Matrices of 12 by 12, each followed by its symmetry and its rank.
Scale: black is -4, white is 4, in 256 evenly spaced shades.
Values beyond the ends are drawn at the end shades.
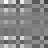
neither, rank one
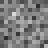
symmetric, full rank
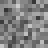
neither, full rank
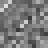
symmetric, full rank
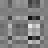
neither, rank one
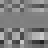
neither, rank one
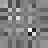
symmetric, rank two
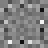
antisymmetric, rank two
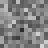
neither, full rank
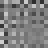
antisymmetric, rank two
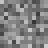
neither, full rank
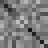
symmetric, full rank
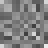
symmetric, rank two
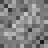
symmetric, full rank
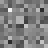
symmetric, rank two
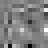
antisymmetric, rank two
